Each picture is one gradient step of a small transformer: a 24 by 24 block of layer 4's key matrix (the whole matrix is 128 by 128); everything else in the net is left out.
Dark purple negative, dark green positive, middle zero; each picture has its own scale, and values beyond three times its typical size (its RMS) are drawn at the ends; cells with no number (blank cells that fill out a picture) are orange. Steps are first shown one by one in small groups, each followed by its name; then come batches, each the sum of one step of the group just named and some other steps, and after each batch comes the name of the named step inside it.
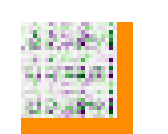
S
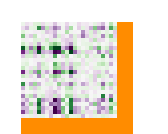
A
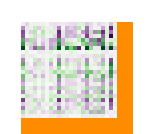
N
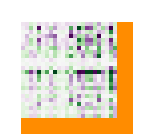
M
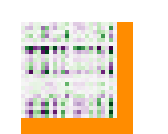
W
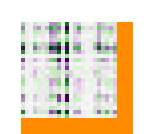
M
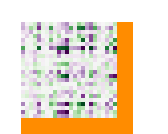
S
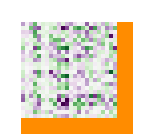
N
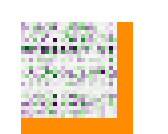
W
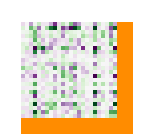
W
